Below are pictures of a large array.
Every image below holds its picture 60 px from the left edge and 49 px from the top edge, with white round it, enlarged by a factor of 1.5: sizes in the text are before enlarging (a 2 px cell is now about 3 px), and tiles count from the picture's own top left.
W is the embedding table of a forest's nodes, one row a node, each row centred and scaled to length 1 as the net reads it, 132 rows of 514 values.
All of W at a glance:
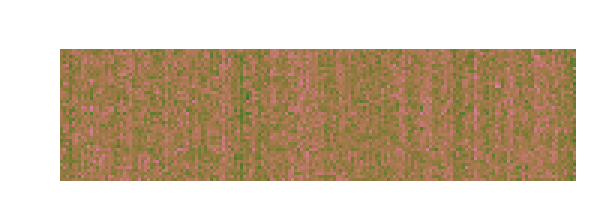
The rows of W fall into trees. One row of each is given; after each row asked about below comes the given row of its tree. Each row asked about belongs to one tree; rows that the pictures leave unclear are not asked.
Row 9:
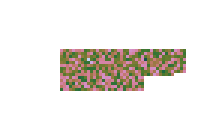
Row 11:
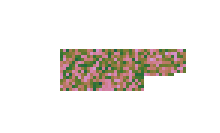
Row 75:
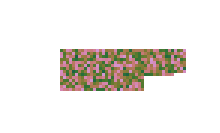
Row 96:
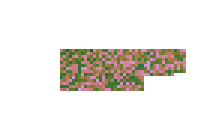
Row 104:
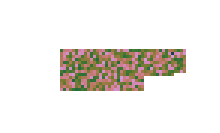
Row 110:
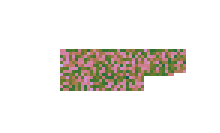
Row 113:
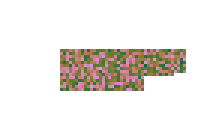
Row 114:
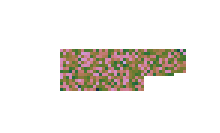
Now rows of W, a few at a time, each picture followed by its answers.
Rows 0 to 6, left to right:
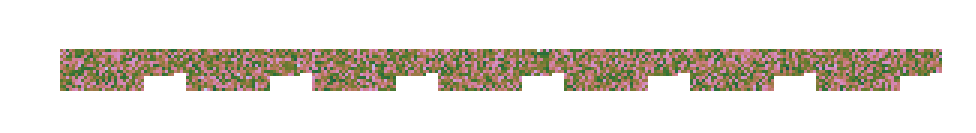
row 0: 110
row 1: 75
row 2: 104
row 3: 75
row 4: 110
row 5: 110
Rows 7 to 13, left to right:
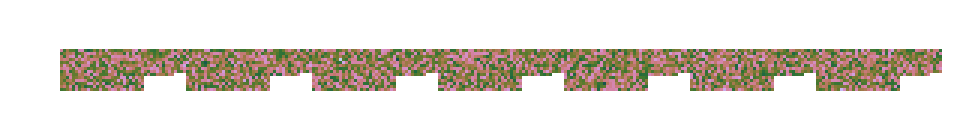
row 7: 114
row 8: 114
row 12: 114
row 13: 114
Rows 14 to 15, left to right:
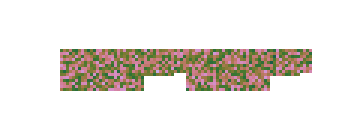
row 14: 104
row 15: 9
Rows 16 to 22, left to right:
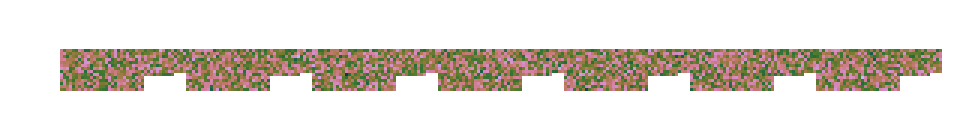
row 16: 114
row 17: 113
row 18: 110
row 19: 96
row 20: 9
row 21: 114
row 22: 113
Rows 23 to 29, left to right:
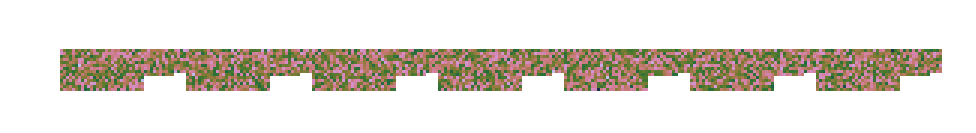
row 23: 110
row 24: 114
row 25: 96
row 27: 11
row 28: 9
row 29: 104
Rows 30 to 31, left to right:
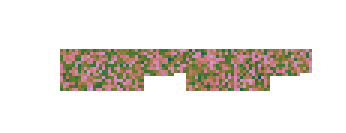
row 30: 11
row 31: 114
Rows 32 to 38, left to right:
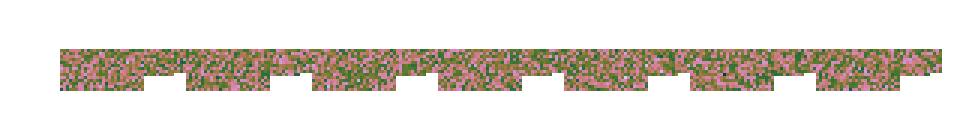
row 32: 113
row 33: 11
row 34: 110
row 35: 113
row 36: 75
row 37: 75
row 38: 11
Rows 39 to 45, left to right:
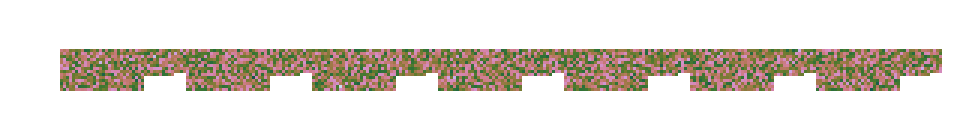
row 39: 114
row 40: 9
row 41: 110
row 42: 9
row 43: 9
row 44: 11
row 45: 9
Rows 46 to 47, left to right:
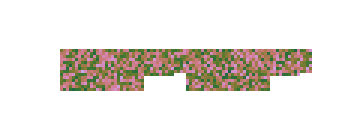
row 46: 104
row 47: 96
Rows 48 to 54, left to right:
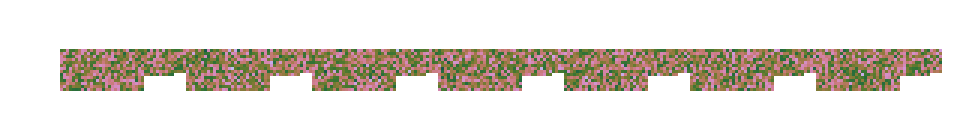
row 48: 104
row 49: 9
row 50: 9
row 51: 11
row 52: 110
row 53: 110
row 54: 110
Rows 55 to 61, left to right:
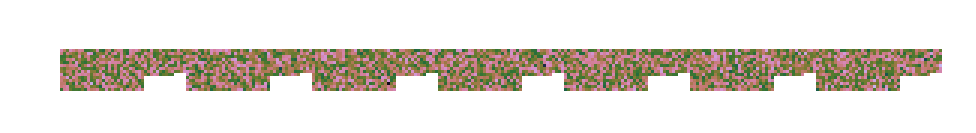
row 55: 9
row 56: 75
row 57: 11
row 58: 114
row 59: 114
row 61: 114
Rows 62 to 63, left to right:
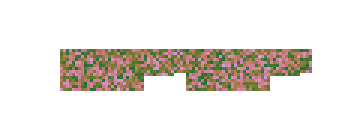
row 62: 11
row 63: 104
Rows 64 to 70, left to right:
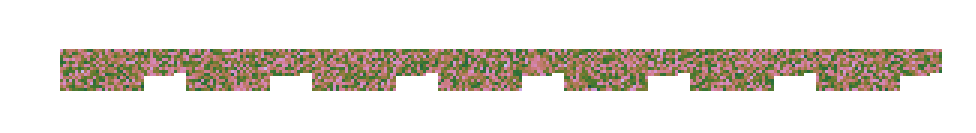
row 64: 9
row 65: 104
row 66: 110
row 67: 11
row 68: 96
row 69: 96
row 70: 11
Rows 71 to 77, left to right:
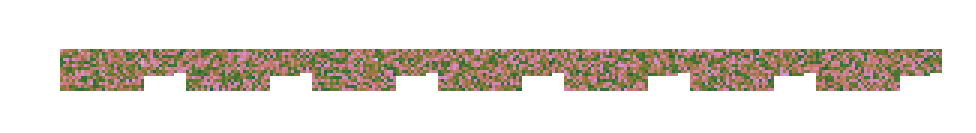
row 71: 9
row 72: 110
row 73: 9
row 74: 104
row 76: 9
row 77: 11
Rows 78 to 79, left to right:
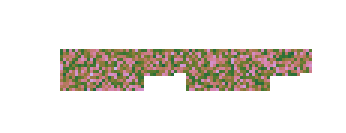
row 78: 11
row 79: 114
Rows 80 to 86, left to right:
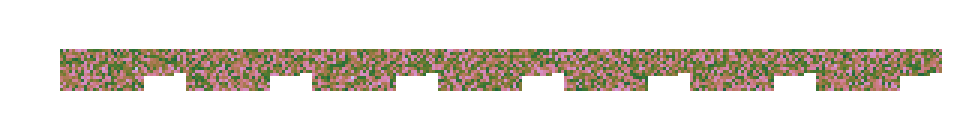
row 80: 113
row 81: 11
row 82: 11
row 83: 113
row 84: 104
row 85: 11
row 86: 110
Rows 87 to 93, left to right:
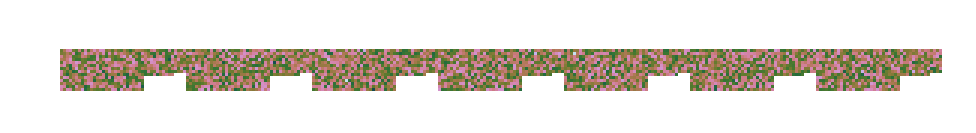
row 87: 75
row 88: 110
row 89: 114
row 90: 104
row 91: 11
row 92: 110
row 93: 104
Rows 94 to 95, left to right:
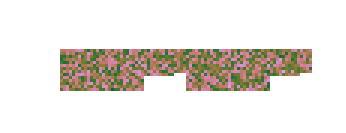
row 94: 9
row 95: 75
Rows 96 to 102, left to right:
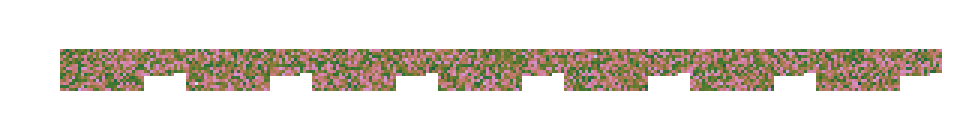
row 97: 11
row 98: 104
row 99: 11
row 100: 9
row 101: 9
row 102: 96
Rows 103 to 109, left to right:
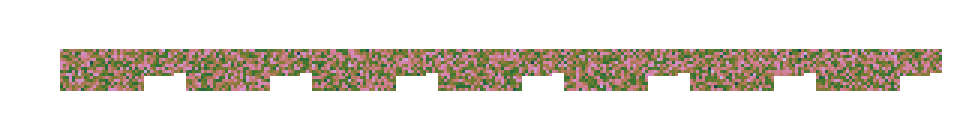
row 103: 114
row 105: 104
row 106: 114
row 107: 96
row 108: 96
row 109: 114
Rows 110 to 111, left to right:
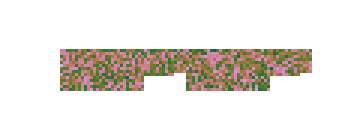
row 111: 114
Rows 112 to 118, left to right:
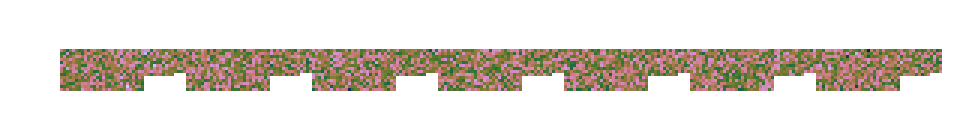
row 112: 96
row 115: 9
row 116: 104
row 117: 110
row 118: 113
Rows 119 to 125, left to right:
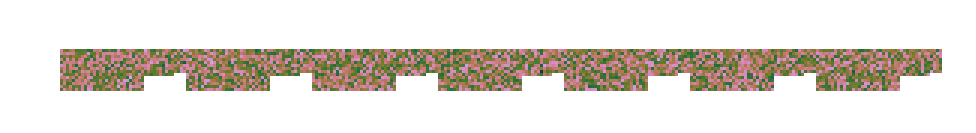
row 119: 110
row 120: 114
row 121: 11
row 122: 96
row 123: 96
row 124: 11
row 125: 110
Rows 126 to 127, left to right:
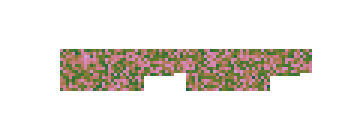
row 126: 114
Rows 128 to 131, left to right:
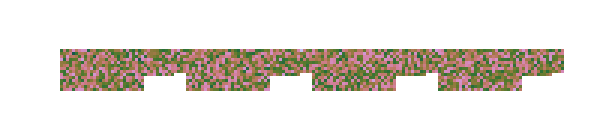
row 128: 113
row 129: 113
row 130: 110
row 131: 110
